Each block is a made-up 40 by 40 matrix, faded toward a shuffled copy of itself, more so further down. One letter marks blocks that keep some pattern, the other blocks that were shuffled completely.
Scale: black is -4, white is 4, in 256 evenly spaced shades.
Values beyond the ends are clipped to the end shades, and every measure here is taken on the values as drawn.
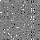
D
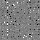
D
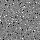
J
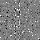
D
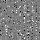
D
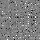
D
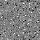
D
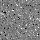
J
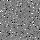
J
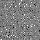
D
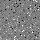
J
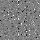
D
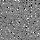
D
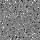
J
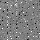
D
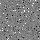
J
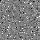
D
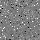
J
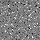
J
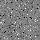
J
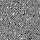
J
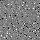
J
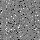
D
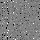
D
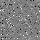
D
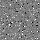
J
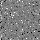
D
